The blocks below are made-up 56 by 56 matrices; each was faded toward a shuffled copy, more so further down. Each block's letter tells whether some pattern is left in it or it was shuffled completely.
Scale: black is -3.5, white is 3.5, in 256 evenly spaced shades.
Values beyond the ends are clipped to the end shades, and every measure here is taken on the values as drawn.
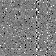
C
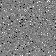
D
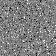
D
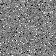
D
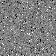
D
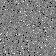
D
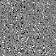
C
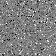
D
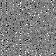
C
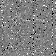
C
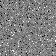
D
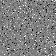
D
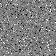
D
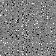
C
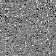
C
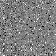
C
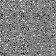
C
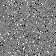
D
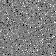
D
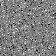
C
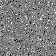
D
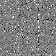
C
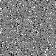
C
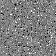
C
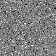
D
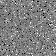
D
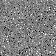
C
